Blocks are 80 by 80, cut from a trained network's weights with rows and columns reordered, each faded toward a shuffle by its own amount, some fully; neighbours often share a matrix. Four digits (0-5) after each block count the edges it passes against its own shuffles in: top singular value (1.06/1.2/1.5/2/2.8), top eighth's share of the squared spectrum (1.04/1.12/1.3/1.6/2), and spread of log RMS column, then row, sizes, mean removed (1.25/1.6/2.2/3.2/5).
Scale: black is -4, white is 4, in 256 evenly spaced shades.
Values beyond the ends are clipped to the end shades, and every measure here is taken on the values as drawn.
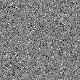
2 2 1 1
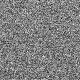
0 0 0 0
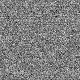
1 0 0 0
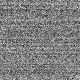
3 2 0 0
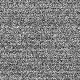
3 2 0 0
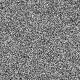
0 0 0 0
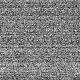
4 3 0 0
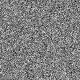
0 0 0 0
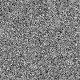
1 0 0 0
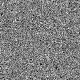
2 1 0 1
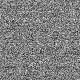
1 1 0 0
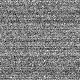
4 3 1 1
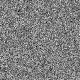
0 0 0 0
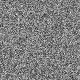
0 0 0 0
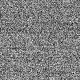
2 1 0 0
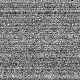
4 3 0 1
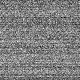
4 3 0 1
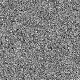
1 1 0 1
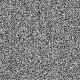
1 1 0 0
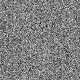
2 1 0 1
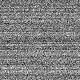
4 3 1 1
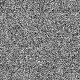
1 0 0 0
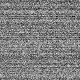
4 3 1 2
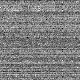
4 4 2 2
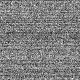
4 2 0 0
